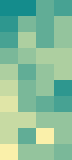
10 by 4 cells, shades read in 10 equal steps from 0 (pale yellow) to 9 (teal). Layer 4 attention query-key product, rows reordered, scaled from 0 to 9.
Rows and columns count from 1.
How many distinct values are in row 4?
3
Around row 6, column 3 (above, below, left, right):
4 6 5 8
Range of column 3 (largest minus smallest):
6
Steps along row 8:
same up same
